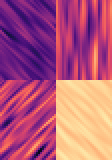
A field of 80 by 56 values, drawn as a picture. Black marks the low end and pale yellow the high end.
The table splits into 2 rows of 2 panels. Panel 1,1: low, slanting down to the right. Panel 1,2: middling, streaked downward, strong in contrast. Panel 2,1: middling, slanting up to the right, strong in contrast. Panel 2,2: very high, slanting down to the right, faint in contrast.
